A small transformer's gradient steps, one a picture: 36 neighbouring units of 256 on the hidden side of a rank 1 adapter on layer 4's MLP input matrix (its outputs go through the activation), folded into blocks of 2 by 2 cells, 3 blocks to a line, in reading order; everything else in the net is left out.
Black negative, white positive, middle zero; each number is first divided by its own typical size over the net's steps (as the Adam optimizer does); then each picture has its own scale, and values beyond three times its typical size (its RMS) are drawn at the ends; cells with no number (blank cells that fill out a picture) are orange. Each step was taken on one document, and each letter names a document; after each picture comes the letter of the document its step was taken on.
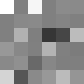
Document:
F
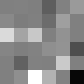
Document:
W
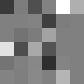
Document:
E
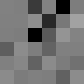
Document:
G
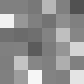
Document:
W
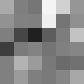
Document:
G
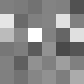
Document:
W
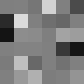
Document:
W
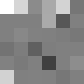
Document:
E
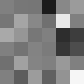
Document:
W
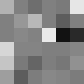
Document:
F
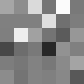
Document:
G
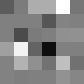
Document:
G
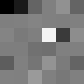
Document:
E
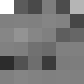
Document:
E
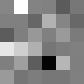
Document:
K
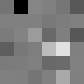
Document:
E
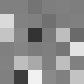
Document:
W
